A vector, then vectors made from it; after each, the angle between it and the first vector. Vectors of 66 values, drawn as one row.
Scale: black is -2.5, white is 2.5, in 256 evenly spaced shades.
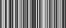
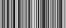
nearly opposite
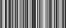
nearly parallel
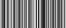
nearly opposite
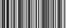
nearly opposite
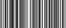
partly aligned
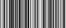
orthogonal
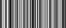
nearly parallel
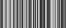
orthogonal
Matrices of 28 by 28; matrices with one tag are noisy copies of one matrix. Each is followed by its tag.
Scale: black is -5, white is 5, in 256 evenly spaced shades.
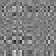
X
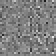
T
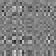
X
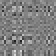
X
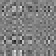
X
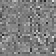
T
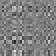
X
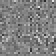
T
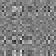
X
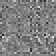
T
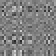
X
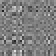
X
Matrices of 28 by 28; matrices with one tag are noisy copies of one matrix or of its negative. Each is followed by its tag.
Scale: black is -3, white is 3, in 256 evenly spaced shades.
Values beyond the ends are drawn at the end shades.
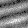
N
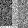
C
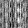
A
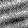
N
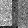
C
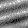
N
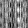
A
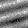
N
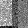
C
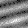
N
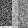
C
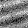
N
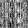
A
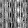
A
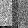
C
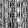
A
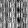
A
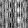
A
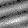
N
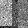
C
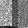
C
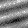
N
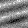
N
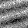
N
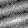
N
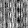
A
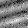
N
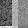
C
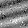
N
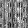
A
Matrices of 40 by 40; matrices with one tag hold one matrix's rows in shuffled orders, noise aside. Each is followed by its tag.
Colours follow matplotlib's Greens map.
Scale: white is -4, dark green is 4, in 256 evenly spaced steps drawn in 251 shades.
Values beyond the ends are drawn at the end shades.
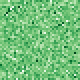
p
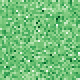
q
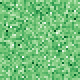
p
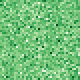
q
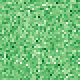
q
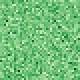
p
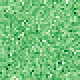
p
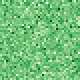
q
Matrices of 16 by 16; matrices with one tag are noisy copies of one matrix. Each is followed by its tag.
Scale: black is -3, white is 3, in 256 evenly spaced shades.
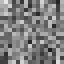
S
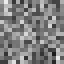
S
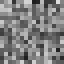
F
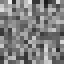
F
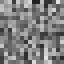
F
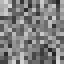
S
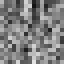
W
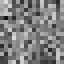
S
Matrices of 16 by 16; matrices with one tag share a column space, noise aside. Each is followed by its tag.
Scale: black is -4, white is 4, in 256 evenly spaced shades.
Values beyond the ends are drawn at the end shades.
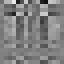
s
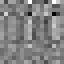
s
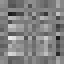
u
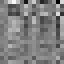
s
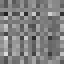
u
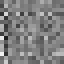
u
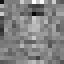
s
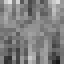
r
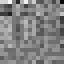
s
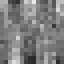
r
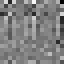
s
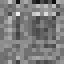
s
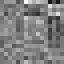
s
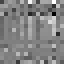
s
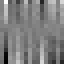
r
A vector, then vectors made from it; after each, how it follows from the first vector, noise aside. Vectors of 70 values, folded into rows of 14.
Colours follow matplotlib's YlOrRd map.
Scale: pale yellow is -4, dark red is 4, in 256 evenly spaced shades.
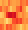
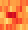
copied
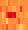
partly zeroed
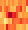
copied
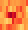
copied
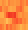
shrunk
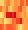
copied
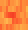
shrunk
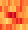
copied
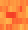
shrunk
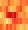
copied
